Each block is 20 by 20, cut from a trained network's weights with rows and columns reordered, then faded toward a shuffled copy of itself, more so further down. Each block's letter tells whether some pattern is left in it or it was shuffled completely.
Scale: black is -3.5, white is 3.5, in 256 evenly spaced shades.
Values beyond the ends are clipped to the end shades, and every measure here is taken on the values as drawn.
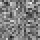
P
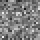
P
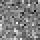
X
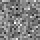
X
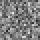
P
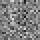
P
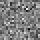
X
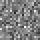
P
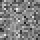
X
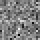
P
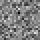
P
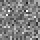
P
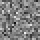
X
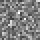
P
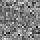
P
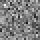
X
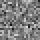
X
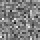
X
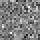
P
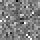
X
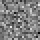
X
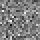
P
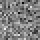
X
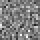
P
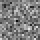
X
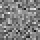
P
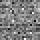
P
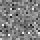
X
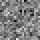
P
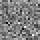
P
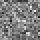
P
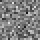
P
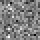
P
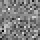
X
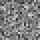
X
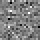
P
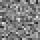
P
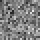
X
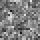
X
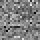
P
